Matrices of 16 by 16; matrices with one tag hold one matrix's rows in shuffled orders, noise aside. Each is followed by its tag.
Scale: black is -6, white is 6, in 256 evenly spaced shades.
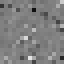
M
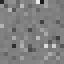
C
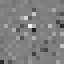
M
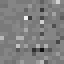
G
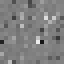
C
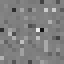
C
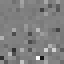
C
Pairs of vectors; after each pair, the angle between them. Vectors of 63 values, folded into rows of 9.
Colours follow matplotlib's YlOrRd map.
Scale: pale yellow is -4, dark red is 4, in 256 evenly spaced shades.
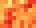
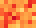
partly aligned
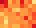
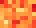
partly aligned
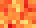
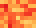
partly aligned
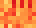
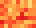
partly opposed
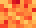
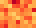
nearly parallel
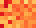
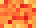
partly aligned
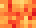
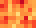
nearly opposite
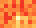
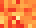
orthogonal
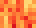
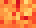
partly aligned
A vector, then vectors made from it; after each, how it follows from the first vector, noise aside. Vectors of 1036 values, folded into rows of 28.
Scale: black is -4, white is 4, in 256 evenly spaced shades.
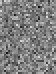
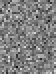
reversed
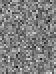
reversed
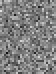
copied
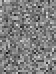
copied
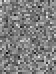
copied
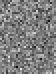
reversed
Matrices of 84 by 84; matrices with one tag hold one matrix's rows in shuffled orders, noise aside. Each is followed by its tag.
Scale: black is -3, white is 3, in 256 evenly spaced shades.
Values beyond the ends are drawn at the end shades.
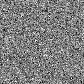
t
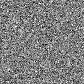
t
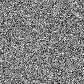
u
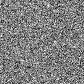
u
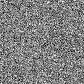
u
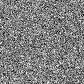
u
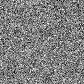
u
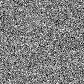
u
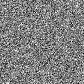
t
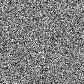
t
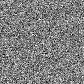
t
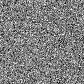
u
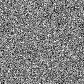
u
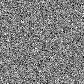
t
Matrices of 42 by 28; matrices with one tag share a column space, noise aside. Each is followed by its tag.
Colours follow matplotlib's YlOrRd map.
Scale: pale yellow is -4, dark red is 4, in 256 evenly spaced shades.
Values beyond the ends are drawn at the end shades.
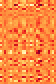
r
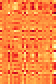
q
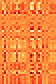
q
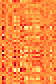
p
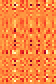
r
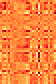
q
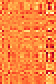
q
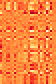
q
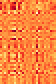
q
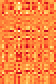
q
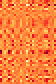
r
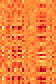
p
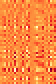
p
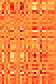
q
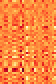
p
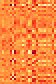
r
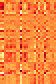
q
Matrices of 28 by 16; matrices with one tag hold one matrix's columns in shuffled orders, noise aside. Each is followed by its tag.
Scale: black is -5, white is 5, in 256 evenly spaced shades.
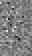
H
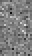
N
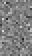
H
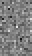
H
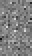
H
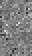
N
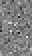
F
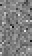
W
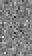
F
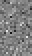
F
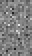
N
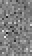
F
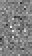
H
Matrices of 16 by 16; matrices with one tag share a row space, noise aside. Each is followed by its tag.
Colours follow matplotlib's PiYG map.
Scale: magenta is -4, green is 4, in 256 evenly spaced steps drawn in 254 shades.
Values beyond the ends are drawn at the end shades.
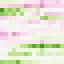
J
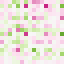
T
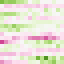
J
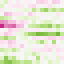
J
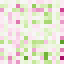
T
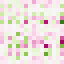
T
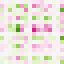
T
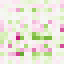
T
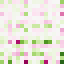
T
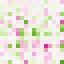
T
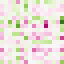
T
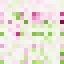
T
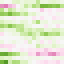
J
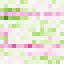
J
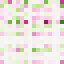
T
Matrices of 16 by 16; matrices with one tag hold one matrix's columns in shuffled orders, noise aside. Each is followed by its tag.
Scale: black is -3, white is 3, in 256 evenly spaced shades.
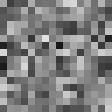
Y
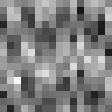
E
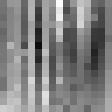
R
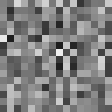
Y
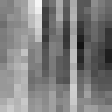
R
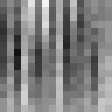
R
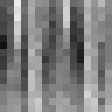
R
